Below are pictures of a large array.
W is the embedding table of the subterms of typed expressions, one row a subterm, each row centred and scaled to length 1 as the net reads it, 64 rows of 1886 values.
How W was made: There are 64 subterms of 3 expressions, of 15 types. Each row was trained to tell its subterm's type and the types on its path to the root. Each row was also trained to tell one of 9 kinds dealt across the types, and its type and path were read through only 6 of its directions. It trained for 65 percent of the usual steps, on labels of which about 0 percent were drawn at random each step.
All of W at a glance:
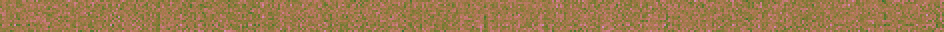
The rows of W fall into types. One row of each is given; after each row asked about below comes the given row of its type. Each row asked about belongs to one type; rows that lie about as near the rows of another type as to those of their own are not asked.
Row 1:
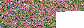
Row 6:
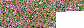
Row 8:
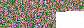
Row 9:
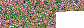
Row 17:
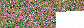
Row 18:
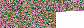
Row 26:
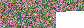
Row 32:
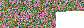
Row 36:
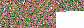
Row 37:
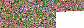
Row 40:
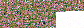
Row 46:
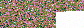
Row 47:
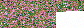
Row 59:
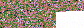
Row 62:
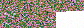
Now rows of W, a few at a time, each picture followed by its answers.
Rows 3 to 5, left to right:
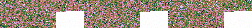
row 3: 6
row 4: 32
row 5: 1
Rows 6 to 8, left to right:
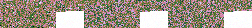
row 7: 46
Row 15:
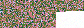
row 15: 59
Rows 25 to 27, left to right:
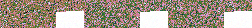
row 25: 18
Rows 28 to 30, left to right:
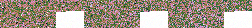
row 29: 59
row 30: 36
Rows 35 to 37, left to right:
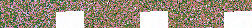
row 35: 46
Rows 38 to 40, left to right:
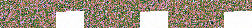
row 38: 47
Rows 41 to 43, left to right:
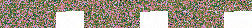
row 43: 8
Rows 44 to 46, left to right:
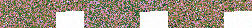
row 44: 26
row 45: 32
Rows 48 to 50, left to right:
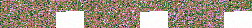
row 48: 1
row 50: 47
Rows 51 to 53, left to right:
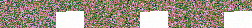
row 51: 36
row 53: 8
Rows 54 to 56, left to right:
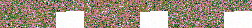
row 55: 17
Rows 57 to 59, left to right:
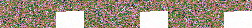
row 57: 18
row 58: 46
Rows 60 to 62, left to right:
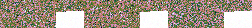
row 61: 32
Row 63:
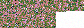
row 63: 17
